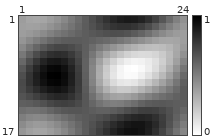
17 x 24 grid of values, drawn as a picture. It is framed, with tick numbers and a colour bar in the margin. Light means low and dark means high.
Lone odd cells: none. Ninth with the lowest average: middle right. Ninth with the highest average: middle left.
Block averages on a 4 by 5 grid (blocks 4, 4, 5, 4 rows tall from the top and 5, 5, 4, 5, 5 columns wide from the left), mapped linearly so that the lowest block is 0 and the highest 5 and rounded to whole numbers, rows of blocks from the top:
2 3 4 4 2 | 4 4 2 0 1 | 5 5 2 1 3 | 2 3 4 5 4
